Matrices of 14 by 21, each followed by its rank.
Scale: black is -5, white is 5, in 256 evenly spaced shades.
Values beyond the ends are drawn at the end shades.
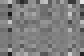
two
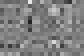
three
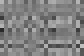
two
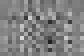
three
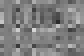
two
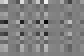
one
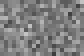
full rank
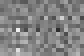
three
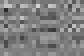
three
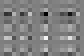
one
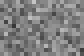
full rank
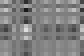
one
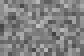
full rank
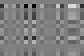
one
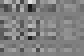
two
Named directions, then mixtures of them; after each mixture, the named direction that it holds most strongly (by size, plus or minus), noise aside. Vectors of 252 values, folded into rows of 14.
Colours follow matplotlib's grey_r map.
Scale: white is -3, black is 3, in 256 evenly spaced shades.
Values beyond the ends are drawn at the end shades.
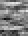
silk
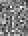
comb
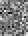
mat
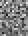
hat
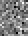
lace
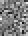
mat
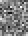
mat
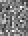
comb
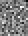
comb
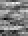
silk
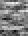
silk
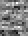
silk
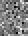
lace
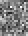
mat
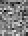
mat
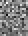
hat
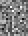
comb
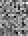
hat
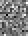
hat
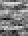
silk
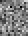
comb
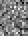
lace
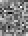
mat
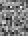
comb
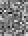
mat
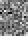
mat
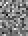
hat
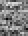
silk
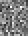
comb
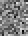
lace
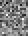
hat
